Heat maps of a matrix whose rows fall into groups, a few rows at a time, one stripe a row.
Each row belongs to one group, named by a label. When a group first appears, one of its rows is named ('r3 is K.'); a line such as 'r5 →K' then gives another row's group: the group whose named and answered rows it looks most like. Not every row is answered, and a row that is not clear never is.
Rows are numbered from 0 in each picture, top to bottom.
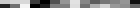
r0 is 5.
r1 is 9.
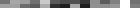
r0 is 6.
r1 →6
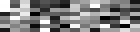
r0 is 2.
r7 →6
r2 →5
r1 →2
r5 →6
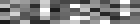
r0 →6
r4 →2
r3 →6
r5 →9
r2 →6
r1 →2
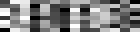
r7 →9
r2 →2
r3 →2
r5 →2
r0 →5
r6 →2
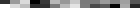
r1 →5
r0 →9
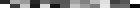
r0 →9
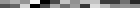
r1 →9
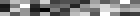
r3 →2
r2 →9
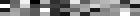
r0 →9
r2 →6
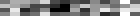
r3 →6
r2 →6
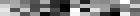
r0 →6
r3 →5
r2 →2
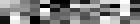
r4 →9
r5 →9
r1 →5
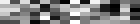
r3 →2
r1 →5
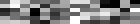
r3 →9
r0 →5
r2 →9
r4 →2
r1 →5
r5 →5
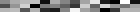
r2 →5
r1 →9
